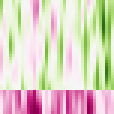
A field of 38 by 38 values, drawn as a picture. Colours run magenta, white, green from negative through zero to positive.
Ninth with the lowest average: bottom left. Seam: horizontal, 80% of the way down, the top part higher. Ninth with the highest average: top right.
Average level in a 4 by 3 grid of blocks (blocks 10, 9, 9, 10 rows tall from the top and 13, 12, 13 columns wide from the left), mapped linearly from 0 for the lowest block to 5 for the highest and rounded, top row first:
3 3 5 | 3 3 5 | 3 4 5 | 0 1 1
